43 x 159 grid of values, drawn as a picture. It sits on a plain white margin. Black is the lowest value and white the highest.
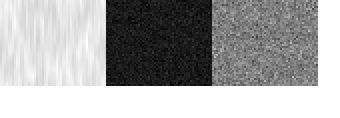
The table splits into one row of 3 panels. Panel 1,1: very high, streaked downward, faint in contrast. Panel 1,2: very low, fine-grained, faint in contrast. Panel 1,3: middling, fine-grained.
